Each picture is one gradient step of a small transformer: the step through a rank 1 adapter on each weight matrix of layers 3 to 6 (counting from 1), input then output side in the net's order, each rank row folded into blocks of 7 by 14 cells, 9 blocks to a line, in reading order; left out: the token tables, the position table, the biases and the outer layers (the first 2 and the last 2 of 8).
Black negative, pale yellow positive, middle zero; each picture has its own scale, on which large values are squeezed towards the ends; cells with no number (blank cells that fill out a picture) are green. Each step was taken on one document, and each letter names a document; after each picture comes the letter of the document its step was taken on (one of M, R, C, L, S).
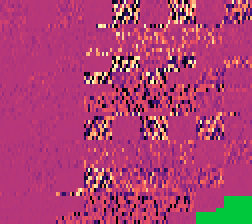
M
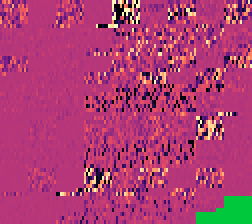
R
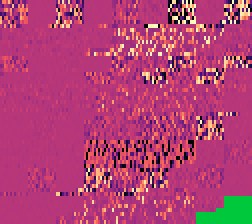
R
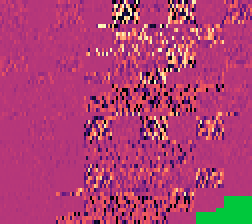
M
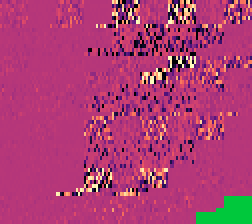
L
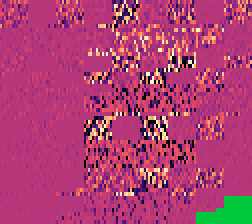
M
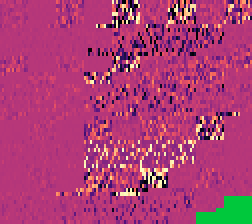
L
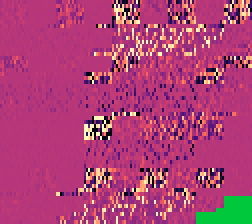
R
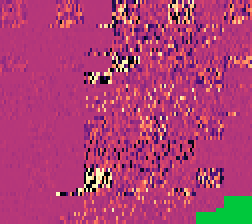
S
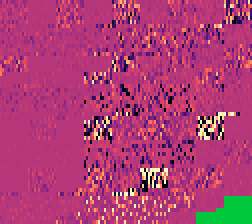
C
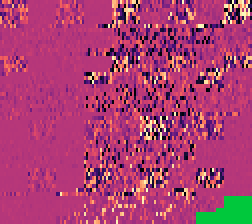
R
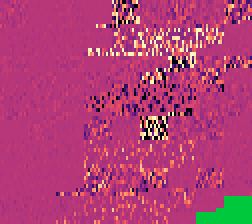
L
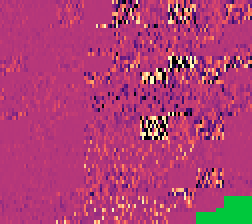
L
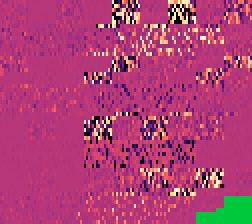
C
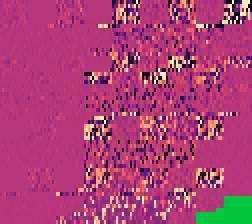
S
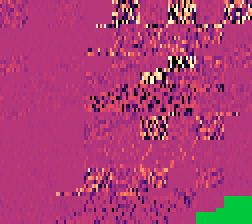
L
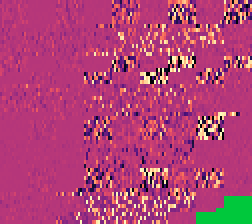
C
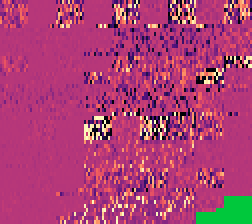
R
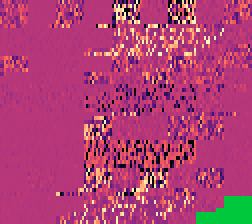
R
